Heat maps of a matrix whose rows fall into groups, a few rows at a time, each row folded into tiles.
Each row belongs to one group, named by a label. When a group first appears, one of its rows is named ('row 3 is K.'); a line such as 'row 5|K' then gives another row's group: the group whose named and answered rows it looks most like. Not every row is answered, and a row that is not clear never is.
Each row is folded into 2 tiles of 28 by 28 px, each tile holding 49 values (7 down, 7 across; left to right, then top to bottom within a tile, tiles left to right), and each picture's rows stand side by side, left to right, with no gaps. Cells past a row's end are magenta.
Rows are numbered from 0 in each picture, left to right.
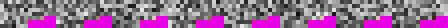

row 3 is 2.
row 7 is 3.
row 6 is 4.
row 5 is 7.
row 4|2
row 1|2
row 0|2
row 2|4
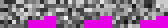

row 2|7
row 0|4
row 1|3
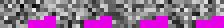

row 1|2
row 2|3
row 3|3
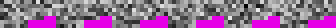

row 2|2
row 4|7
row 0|3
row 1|4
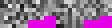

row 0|7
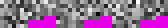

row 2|2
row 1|3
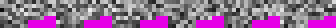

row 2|3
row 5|2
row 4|3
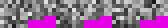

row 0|2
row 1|3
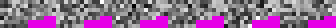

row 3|7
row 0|3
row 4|7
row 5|3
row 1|2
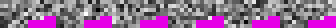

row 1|4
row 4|7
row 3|4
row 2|2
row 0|4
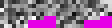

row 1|7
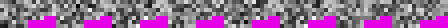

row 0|4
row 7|7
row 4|7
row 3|2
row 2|7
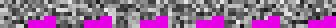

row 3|2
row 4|4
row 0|2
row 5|2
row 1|3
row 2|2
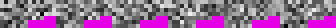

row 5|2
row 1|4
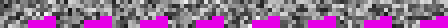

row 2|7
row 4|7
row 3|3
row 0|7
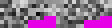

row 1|2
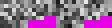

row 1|7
